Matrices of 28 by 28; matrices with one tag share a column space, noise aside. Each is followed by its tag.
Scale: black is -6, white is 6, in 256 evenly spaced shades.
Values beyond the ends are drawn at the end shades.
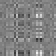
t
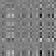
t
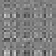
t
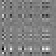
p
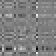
p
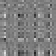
t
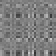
t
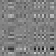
p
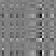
t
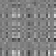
t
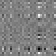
p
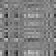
t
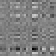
p
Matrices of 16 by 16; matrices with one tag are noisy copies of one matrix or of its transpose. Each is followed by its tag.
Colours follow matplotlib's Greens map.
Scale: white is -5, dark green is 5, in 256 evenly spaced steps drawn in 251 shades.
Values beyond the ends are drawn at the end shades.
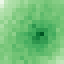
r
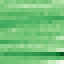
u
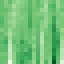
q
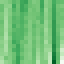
u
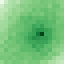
r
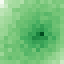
r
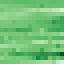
q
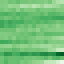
u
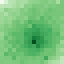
r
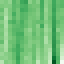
u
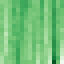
u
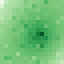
r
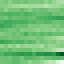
u
